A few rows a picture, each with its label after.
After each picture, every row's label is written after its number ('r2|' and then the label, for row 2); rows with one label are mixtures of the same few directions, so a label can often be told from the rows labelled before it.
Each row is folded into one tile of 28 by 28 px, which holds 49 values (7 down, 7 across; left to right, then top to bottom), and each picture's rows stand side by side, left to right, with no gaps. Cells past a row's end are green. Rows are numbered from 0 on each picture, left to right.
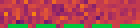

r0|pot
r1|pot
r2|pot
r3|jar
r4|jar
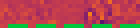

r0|pot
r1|jar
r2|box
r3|pot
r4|pot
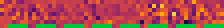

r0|jar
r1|pot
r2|pot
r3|jar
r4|pot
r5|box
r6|pot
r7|pot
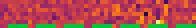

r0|pot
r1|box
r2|jar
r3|jar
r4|pot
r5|pot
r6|box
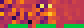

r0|jar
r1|box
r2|jar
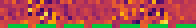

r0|jar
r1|jar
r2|jar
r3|jar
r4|jar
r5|jar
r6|jar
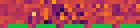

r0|pot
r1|pot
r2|pot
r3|box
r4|pot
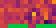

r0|box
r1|pot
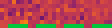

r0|jar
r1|jar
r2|box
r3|jar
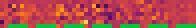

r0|box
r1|pot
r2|pot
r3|box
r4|pot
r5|jar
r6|box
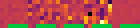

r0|box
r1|jar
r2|jar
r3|pot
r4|jar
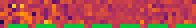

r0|box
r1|pot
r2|jar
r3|pot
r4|box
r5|box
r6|pot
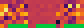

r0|pot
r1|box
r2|box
